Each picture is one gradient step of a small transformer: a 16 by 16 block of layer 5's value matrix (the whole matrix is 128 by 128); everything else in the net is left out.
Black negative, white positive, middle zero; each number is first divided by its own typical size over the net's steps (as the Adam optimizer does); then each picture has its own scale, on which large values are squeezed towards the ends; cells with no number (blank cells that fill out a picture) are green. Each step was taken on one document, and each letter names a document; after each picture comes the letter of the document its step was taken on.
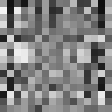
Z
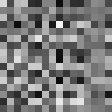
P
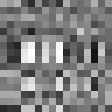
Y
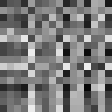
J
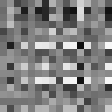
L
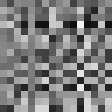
L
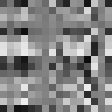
J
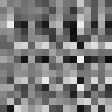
L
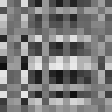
P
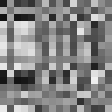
Z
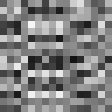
P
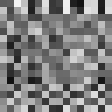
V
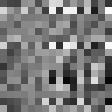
J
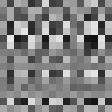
V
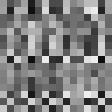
V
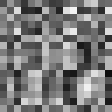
Z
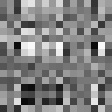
Y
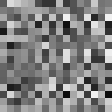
J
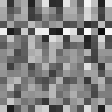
V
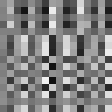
L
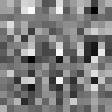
Y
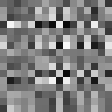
J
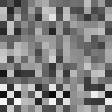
Z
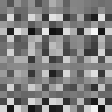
V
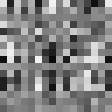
Z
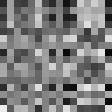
J
